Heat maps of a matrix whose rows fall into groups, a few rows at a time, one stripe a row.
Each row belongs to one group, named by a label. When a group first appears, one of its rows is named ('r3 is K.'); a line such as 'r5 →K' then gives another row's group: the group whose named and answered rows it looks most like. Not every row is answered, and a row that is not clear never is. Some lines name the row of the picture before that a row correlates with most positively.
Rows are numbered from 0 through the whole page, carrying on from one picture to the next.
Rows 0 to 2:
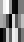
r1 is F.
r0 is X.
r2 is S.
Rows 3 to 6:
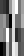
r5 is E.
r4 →F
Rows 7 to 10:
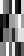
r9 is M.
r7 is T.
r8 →M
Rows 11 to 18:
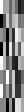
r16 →E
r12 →S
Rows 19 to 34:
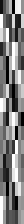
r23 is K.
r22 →S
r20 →T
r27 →K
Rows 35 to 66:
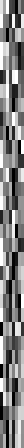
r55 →F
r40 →S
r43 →S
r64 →M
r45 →T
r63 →X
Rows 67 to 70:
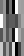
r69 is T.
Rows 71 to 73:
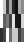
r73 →S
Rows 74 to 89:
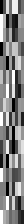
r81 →X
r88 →E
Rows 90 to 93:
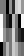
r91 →T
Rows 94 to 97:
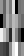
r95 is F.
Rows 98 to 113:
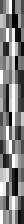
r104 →K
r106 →F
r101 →K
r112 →K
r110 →X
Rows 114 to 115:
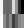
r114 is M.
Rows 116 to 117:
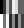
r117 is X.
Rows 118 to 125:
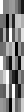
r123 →X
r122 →T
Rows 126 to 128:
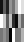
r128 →F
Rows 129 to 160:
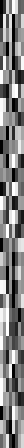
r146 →M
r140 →K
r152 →X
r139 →M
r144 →K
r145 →E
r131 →X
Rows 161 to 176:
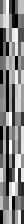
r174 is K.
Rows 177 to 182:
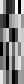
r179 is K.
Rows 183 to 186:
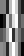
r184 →S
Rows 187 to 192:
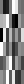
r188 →X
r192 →E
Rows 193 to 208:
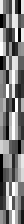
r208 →K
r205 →M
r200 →T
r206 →S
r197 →S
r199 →E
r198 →K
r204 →M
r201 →K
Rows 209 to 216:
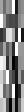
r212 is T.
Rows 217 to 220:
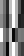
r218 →K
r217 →K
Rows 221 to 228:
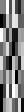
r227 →S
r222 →S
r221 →E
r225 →T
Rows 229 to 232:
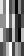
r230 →E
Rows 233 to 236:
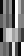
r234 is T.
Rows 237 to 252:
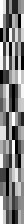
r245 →K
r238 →T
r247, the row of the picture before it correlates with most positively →236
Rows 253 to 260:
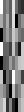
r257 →M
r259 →F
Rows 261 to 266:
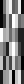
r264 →K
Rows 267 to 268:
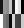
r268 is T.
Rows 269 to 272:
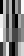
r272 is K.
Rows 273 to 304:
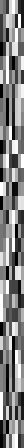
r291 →X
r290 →E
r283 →S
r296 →S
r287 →M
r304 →S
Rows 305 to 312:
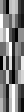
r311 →K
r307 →X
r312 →K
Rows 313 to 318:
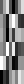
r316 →E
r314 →K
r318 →M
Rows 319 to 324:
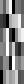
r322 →E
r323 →F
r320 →M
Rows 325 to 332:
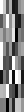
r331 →X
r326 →E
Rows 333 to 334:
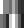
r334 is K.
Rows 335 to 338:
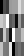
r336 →X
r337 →F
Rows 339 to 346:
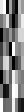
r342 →F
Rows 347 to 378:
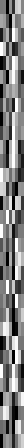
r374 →K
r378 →M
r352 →K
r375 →M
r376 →X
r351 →S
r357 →K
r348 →F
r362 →E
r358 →K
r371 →S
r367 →E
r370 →X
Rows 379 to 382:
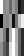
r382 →K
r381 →K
